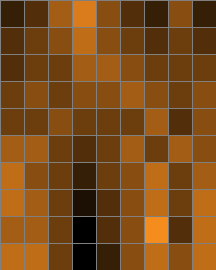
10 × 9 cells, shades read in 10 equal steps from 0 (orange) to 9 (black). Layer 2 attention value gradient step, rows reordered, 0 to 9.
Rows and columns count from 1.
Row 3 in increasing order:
3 3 4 5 5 5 5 5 6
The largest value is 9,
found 2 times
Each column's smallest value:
2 2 3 1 3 3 0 3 2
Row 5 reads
5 5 4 5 5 5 3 6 4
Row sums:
45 43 41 38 42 37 37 37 38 37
